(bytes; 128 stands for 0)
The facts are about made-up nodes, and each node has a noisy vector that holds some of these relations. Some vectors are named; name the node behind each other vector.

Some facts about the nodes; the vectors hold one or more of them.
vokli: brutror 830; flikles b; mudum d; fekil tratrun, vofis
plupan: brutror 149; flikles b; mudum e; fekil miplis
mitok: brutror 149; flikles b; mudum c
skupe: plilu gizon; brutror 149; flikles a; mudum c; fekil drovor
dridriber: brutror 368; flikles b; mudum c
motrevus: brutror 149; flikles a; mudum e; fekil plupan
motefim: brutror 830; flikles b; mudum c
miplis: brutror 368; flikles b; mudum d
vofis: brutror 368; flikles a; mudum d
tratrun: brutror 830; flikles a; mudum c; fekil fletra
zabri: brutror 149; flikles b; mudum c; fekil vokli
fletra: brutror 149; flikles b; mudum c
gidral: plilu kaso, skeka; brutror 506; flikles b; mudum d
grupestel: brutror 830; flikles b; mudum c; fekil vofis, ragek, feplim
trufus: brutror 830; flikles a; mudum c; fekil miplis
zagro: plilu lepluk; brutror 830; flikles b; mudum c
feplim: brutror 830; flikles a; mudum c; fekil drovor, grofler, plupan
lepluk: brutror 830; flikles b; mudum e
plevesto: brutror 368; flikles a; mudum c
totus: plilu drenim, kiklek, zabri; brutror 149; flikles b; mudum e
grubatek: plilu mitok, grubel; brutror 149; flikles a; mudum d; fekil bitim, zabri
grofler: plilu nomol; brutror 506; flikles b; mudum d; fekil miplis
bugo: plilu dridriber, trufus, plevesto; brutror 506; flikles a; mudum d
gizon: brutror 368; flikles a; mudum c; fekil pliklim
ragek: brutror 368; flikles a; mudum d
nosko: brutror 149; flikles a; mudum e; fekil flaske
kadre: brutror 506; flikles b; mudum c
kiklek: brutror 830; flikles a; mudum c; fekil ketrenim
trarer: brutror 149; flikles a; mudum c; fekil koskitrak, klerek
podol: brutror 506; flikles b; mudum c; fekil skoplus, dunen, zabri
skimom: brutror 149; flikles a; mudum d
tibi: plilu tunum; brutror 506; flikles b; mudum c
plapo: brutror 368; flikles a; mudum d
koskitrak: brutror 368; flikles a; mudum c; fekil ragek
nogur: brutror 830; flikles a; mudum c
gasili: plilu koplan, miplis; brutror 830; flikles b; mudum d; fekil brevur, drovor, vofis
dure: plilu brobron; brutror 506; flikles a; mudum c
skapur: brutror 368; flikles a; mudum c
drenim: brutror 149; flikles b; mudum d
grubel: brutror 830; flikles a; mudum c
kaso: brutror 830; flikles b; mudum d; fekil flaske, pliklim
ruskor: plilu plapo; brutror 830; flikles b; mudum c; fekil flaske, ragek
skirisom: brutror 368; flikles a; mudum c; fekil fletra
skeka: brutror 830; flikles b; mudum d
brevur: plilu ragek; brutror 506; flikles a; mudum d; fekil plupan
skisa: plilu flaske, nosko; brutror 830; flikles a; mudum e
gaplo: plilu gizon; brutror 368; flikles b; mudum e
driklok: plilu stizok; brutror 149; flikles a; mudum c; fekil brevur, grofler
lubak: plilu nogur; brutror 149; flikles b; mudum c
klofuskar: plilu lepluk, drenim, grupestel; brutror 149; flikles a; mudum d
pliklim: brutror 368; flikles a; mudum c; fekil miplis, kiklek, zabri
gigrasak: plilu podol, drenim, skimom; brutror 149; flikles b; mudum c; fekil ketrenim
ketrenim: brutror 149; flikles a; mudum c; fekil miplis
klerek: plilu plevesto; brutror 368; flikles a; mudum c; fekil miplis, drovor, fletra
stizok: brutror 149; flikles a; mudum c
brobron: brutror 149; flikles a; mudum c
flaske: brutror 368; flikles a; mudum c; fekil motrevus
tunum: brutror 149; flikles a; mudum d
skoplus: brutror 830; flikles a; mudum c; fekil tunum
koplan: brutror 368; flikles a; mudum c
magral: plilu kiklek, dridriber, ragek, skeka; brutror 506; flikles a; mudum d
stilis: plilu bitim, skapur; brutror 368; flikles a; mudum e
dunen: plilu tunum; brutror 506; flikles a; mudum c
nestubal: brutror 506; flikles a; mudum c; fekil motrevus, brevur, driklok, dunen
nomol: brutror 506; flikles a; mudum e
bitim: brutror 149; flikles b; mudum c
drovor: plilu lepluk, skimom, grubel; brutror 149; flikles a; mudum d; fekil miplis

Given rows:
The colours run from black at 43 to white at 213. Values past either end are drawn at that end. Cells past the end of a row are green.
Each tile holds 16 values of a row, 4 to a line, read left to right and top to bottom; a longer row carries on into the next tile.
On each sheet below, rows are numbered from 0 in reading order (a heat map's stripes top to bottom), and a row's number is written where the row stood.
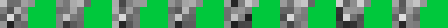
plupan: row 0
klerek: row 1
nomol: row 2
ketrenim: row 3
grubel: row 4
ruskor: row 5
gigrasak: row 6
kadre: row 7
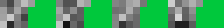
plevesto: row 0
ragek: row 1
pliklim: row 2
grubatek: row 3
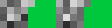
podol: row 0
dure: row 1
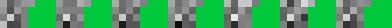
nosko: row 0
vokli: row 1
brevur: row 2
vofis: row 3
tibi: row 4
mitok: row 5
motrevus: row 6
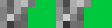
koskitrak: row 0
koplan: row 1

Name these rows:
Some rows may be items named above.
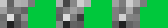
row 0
bugo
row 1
mitok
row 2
dunen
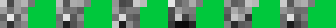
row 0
gaplo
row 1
bugo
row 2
skeka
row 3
drovor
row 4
podol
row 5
magral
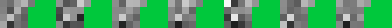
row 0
flaske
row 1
grupestel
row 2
skoplus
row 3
dunen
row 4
totus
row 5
kaso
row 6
vokli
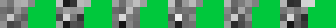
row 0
trarer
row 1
lepluk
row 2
fletra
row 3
gidral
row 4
motrevus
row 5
drenim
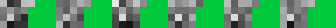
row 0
skimom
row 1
trufus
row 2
klofuskar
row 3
gasili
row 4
bugo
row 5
tunum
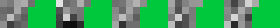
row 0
feplim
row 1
drovor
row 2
gizon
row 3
nosko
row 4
dridriber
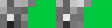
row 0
bugo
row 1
lubak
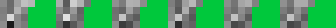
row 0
bitim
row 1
dure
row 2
trarer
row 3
flaske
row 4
nestubal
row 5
nestubal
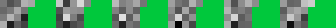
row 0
kiklek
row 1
zagro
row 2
grofler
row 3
miplis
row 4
plapo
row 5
zabri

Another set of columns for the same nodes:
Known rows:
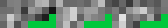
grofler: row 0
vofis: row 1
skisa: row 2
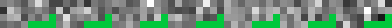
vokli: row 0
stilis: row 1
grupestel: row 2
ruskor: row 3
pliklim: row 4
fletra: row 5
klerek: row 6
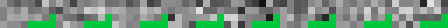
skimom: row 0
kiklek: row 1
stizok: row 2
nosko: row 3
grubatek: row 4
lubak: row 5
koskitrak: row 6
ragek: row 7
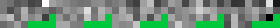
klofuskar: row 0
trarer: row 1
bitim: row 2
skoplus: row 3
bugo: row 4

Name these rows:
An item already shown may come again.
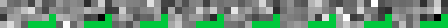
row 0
motrevus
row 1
brevur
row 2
kaso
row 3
dure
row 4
skeka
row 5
podol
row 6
gaplo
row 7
magral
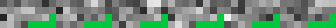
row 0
nomol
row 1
vokli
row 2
drenim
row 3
motrevus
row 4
zagro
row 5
gigrasak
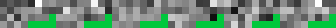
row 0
totus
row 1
skeka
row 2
skimom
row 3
drovor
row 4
dunen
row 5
dridriber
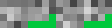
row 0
plapo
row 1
skoplus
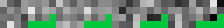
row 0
trufus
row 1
ketrenim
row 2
tibi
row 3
bugo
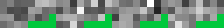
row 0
gigrasak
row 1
lepluk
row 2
plupan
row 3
skoplus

